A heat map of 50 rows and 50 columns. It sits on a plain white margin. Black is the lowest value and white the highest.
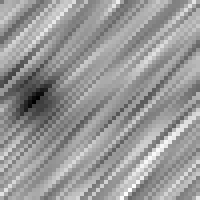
Grain: diagonal, up to the right. Ninth with the lowest average: middle left. Average level on the scale: 60%. Odd rows or columns: none. Dips: one, in the middle left.
